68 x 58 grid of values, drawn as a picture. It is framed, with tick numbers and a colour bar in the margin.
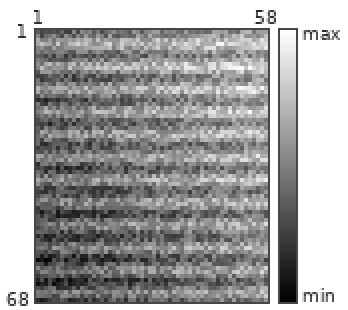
The values follow a bell shape. The ninth with the highest average is the top right. Horizontal stripes repeat 12 times down the table. The field climbs toward the top right. No row or column stands out. The ninth with the lowest average is the bottom left.
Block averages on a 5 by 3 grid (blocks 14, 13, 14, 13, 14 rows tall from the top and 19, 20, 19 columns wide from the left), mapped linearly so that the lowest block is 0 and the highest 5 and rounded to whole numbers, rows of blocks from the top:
2 4 5 | 2 3 5 | 1 3 4 | 0 2 3 | 0 2 3
